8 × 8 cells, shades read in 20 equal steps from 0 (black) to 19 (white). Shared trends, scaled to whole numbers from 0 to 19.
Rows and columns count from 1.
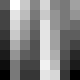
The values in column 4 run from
4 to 10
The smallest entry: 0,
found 2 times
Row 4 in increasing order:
4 7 7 7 11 12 15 17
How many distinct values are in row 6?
7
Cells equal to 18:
1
